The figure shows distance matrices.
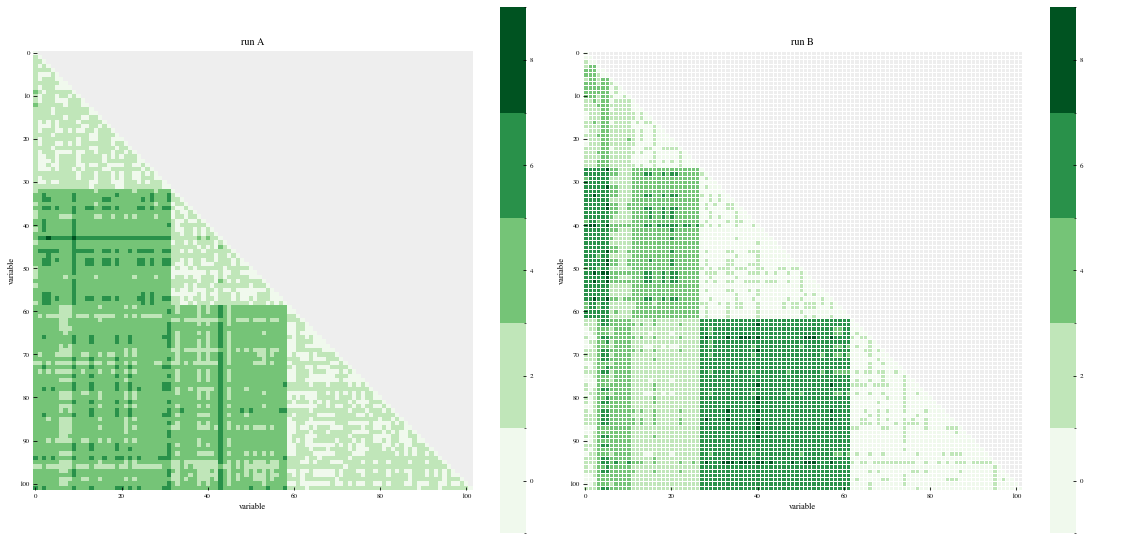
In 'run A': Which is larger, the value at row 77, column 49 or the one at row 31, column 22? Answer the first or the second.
the first
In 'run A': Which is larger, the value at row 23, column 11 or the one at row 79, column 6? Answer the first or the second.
the second
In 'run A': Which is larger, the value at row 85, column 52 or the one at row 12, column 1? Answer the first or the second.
the first
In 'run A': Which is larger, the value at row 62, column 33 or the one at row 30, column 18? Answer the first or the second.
the first
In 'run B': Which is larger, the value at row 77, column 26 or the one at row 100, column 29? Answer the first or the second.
the second
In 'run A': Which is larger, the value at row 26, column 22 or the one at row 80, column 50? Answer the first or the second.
the second
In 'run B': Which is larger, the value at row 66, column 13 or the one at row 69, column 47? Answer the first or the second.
the second
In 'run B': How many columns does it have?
102
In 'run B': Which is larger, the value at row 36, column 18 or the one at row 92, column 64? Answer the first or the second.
the first
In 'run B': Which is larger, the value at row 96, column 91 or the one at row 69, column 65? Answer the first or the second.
the second
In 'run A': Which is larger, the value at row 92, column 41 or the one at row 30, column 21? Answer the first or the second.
the first
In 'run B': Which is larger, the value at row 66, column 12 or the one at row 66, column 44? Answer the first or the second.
the second
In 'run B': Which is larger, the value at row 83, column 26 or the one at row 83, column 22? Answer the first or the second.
the second
